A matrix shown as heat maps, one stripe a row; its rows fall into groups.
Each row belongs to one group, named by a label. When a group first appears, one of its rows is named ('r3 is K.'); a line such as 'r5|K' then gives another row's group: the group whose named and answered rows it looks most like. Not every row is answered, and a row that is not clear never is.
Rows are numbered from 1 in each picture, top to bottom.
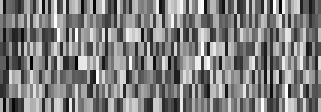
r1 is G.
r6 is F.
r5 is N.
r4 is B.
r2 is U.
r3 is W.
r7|B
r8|W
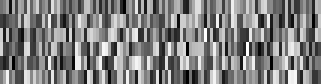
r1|U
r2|N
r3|W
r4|G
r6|G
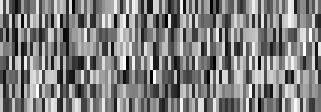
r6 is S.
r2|F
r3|N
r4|N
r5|F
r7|F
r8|G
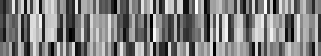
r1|U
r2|S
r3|S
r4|F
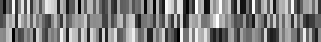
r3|W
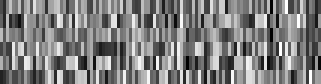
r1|B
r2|W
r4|U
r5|G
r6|N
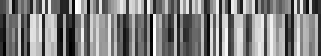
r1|N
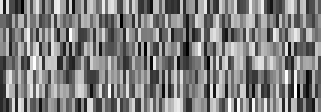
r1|W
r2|U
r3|G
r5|S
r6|B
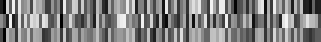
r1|B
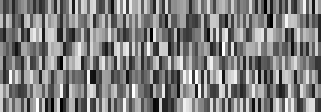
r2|G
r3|S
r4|N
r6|F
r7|W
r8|F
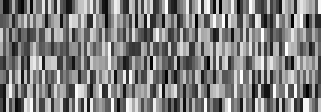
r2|B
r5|S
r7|B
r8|W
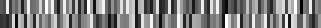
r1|G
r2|U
